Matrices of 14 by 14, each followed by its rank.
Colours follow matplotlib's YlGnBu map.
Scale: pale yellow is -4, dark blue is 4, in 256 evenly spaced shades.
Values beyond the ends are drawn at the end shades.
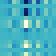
one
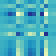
one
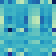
two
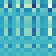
one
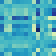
two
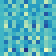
two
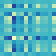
one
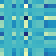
one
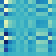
one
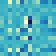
two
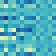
two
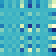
one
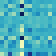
two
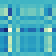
one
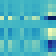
one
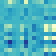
two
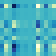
one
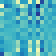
two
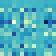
two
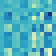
two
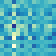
two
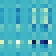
one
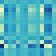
one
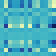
one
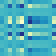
one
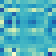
two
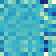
two
